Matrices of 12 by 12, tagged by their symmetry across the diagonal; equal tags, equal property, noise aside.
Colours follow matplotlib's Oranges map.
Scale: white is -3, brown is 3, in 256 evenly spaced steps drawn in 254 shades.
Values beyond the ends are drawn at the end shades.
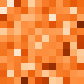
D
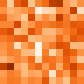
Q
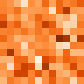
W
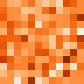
W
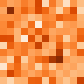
D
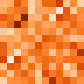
D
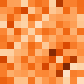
D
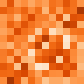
D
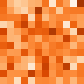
Q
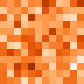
Q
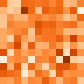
Q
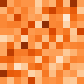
D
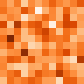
W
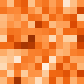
Q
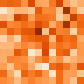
Q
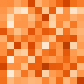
D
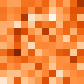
W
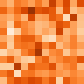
W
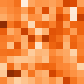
W
